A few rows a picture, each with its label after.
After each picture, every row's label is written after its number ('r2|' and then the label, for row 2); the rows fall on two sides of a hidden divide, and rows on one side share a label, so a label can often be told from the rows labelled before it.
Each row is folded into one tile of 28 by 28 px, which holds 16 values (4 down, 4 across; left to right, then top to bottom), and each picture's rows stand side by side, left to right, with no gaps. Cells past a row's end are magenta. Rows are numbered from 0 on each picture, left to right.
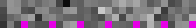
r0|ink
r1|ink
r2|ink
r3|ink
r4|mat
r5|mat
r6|ink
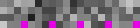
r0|mat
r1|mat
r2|ink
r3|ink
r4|mat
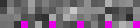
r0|ink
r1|mat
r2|ink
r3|mat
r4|mat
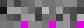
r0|ink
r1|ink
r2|mat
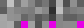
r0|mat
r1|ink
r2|mat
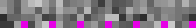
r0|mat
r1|mat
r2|mat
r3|mat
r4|ink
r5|mat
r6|mat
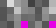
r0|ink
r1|ink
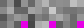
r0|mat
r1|mat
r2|mat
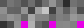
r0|ink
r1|ink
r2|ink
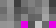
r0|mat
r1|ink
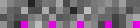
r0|mat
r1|ink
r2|mat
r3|mat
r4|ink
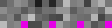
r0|mat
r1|ink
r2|mat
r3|mat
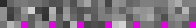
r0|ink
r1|mat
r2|ink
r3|ink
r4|mat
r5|mat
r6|mat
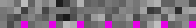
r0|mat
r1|mat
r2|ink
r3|ink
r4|ink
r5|mat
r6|ink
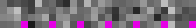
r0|ink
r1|ink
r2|ink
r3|mat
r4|ink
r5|mat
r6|mat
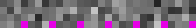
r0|ink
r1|ink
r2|ink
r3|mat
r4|mat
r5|ink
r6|ink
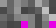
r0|ink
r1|ink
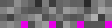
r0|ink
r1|ink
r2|ink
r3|ink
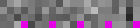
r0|mat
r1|ink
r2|mat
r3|mat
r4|mat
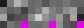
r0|ink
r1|ink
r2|ink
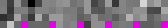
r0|ink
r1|ink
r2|mat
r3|mat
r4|ink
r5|mat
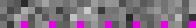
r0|ink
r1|mat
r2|ink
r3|mat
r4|mat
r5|ink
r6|mat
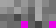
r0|mat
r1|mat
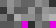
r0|ink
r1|ink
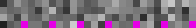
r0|ink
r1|ink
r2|ink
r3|ink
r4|mat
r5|mat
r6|mat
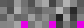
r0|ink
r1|ink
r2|mat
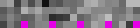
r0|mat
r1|ink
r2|ink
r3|mat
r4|mat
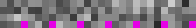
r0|ink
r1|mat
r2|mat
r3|ink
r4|mat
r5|mat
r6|mat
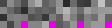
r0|ink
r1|mat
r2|ink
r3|ink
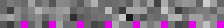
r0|ink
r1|mat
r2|mat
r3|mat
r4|mat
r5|mat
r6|mat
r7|mat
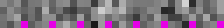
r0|ink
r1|ink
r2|mat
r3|ink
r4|mat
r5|ink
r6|ink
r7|mat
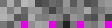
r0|mat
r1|mat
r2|ink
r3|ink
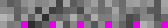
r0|mat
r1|mat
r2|ink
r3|mat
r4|mat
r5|mat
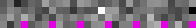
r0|ink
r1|ink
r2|mat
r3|ink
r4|ink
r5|mat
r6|ink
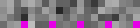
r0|mat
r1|mat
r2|ink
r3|ink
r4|mat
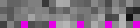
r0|ink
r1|ink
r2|mat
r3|ink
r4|mat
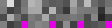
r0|mat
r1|mat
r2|ink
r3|mat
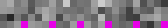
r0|mat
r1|ink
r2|mat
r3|mat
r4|mat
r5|ink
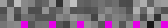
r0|mat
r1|ink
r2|ink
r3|ink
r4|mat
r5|mat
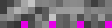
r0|ink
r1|mat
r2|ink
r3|ink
